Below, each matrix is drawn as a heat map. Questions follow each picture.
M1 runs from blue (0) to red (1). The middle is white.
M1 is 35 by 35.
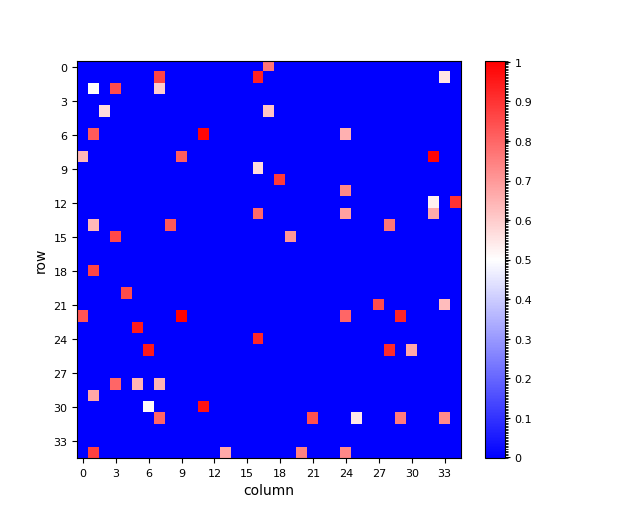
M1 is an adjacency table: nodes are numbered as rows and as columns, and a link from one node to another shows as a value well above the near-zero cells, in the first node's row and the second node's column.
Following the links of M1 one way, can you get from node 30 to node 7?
yes
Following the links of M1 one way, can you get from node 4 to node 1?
yes
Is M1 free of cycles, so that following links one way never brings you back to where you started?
yes
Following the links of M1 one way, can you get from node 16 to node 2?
no
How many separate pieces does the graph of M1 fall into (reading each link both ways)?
2
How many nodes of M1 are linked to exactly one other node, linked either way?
4
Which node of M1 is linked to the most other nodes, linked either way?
node 1
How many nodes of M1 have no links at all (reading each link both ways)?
1
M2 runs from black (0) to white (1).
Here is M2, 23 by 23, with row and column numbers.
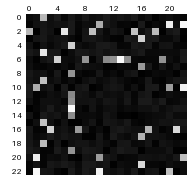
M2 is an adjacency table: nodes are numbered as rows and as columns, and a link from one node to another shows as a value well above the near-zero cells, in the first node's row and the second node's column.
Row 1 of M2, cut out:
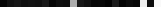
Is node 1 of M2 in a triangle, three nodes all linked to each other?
yes
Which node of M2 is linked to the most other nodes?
node 6
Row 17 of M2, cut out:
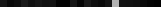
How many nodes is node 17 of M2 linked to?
1
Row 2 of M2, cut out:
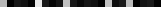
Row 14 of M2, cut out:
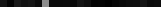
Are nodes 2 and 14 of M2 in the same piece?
no
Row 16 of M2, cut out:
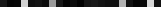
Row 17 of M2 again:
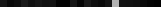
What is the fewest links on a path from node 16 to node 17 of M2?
1
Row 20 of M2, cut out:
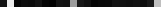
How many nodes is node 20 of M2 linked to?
3
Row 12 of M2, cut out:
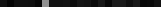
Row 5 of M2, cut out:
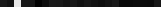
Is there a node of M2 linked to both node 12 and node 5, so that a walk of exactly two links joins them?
no
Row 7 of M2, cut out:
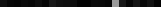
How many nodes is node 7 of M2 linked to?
1
